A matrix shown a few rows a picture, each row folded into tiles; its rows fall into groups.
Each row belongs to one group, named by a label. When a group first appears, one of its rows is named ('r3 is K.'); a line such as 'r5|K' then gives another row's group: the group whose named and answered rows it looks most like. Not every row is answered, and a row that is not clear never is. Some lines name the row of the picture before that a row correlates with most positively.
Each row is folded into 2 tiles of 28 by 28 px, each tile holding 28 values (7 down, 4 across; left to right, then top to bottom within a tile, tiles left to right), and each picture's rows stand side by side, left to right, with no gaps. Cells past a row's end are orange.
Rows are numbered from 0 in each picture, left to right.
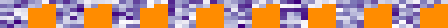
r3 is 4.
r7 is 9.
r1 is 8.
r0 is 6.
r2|8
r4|8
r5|8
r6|6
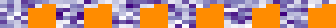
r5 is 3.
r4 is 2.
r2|6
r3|9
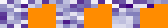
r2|4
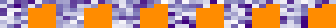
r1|4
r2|9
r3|3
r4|9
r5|9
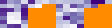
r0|8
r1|9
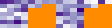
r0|6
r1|3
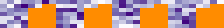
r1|8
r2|4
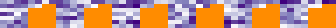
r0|6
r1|2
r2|6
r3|9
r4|6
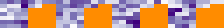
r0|6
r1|4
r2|9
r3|8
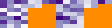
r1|2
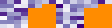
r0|2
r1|9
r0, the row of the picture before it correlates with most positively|0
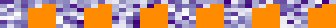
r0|6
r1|3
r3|6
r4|6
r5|4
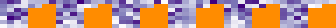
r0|2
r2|3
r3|2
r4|4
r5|8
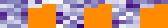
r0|8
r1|9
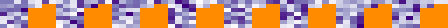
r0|3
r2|4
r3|8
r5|8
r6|9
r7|8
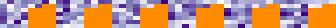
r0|9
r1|2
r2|6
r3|8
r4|8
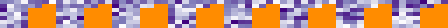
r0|9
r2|2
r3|9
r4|3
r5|8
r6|2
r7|4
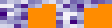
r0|8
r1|6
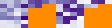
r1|2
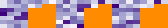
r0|8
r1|3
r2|3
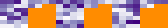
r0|2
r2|6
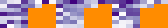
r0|3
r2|4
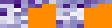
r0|4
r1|6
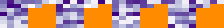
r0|4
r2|4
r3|3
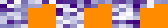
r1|4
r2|6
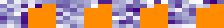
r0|9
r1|2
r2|3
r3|2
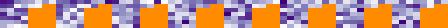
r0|2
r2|3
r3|6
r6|3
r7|3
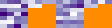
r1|6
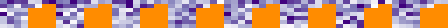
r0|2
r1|4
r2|4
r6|3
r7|4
